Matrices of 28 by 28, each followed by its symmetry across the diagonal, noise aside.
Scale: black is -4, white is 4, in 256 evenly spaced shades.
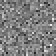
neither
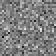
neither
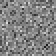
symmetric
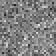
symmetric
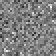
symmetric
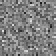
antisymmetric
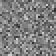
antisymmetric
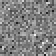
symmetric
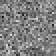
neither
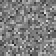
symmetric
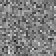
neither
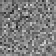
symmetric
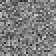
neither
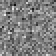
antisymmetric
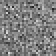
antisymmetric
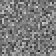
symmetric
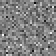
antisymmetric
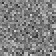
symmetric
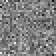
antisymmetric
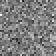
neither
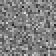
antisymmetric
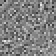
symmetric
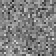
neither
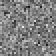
neither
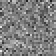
antisymmetric
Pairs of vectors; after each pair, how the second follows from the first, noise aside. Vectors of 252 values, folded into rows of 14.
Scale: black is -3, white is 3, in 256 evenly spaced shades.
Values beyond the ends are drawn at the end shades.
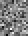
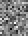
wrapped around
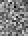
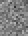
shrunk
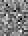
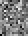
wrapped around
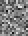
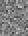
shrunk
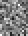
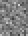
shrunk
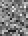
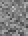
shrunk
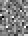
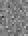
shrunk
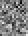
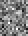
wrapped around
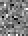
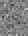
shrunk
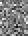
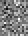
wrapped around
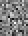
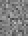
shrunk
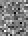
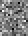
wrapped around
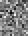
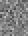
shrunk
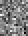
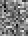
wrapped around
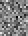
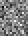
wrapped around
